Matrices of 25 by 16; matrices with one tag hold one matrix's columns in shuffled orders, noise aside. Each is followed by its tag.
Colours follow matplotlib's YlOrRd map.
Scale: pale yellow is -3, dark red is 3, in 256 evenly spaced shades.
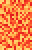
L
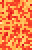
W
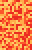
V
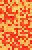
V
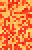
W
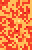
W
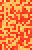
V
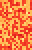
W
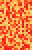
W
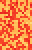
W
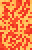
W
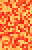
L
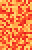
V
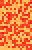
L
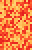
W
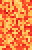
W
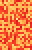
V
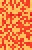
L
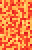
W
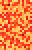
L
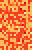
V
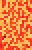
W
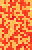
W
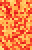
W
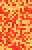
V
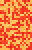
V
